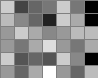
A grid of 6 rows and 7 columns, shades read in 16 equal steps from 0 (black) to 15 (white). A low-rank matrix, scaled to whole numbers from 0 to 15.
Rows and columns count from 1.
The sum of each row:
48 49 70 65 48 66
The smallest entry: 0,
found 3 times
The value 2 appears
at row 2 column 4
